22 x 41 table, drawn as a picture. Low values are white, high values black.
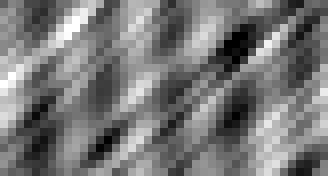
No single row or column stands out from its neighbours. There is no overall slope. Stripes running up and down repeat 5 times from left to right.
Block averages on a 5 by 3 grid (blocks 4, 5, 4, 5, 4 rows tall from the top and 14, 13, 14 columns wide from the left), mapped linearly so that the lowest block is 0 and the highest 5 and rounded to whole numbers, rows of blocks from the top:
2 1 4
0 1 5
2 2 3
4 2 2
5 2 2
